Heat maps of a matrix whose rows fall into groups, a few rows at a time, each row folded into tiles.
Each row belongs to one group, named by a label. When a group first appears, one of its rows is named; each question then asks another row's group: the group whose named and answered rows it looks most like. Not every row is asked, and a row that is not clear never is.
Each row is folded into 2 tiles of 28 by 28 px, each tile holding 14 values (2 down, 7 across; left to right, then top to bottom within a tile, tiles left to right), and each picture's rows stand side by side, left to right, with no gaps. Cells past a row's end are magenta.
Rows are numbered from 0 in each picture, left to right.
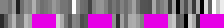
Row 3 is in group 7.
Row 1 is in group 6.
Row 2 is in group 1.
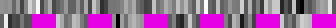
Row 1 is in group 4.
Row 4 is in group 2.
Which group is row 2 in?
1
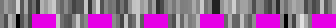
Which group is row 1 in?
4
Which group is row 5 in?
1
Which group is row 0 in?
2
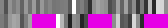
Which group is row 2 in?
7
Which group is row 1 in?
6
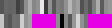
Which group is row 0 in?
4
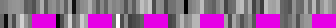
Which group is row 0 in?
1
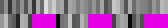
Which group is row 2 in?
2
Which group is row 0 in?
7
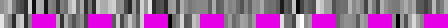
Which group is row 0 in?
4
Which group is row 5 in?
4
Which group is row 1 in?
2
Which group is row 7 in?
1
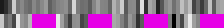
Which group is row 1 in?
6
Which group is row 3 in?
1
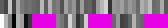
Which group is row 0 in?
6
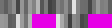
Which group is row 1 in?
6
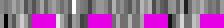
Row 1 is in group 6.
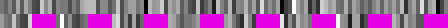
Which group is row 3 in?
4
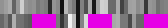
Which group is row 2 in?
7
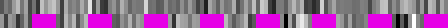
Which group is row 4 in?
4
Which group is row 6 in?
7
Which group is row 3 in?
1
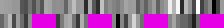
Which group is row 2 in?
1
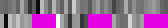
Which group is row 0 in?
1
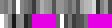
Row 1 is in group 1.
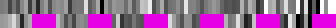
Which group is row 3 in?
6
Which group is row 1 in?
4
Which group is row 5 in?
2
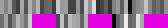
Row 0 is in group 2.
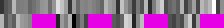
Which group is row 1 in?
2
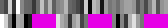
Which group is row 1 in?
4
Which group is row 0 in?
6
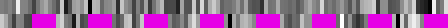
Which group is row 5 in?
4
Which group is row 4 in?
1
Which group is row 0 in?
6
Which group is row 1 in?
7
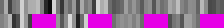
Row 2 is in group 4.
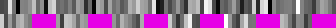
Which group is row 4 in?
4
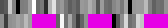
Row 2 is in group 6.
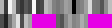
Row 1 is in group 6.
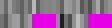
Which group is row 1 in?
1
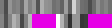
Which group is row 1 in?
6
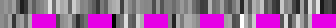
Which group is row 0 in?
4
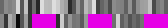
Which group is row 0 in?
2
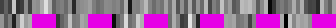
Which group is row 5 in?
1
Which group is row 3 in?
7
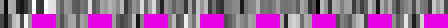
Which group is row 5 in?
1
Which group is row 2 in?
4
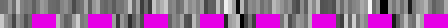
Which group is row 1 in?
4
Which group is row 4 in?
2
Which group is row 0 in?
6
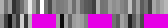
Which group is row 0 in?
4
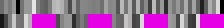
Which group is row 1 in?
2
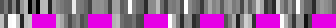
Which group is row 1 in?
6
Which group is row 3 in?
6
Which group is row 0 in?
1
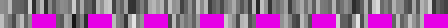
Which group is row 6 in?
4
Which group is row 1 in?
2
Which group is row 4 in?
4
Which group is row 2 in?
4
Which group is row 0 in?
4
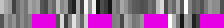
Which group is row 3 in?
6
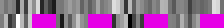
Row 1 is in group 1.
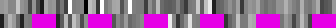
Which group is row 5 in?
7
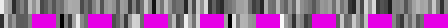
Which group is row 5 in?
6
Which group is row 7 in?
4
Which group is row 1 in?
1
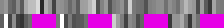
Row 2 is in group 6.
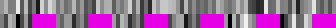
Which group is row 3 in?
2
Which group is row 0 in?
2
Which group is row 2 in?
2
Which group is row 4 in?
1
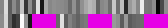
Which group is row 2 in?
4
